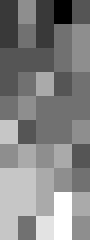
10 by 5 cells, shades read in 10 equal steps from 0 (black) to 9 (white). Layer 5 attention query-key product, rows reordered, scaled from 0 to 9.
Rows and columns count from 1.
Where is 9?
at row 9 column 4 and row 10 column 4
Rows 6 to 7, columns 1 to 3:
7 3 4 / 5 6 5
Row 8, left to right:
7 7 6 5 4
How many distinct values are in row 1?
4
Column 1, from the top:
2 2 3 3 4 7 5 7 7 7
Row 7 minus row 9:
-2 -1 -1 -3 -3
